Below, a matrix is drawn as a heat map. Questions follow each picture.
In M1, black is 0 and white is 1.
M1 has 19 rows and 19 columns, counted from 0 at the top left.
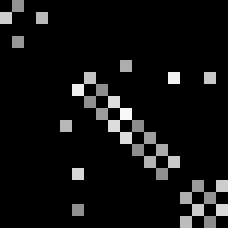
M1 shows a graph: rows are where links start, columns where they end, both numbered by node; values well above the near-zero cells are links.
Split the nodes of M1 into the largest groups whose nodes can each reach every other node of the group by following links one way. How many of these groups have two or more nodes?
2
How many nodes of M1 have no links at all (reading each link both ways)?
2
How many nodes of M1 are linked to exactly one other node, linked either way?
3
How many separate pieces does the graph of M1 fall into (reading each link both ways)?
4
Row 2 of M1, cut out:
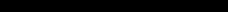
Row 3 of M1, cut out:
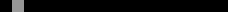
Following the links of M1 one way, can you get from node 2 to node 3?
no
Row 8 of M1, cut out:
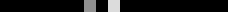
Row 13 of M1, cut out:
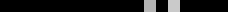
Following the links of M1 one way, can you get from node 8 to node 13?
yes
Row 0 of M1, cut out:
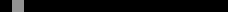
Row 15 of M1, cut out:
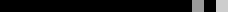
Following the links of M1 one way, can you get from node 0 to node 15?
no
